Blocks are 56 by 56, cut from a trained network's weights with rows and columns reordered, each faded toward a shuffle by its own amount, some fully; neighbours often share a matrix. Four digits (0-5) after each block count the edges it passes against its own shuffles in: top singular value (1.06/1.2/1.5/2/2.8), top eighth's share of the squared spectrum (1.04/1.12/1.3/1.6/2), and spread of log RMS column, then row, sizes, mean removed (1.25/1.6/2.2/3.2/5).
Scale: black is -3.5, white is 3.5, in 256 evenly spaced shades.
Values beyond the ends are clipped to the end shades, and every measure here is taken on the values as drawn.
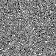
0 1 0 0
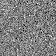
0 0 0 0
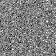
2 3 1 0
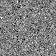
0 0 0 0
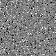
0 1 0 0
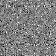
3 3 0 2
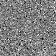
2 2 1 0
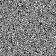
2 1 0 0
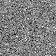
1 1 0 0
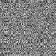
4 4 2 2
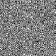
3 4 1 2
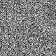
3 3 0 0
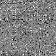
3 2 0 1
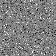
2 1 0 0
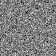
0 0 0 0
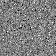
0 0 0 0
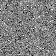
0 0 0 0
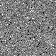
0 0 0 0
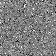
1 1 0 0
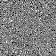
2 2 0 0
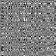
4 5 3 3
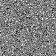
2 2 0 1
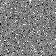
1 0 0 0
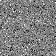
1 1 0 0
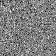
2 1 0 0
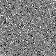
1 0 0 0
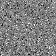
2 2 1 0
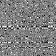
4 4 0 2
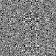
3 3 2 1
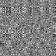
4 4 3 3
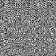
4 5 2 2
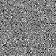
3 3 1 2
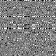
4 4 0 3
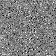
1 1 0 0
